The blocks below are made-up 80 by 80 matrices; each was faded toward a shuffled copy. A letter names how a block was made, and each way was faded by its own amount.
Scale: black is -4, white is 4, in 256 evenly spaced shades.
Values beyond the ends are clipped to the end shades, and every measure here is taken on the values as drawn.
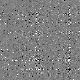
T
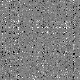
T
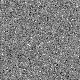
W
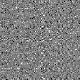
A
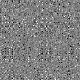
A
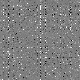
T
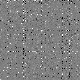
T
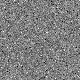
W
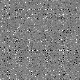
T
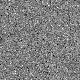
W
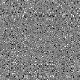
A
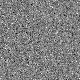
W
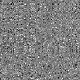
A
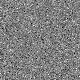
W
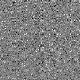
A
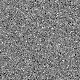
W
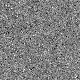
W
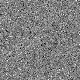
W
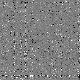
T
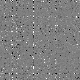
T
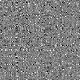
A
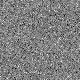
W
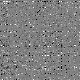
T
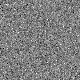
W
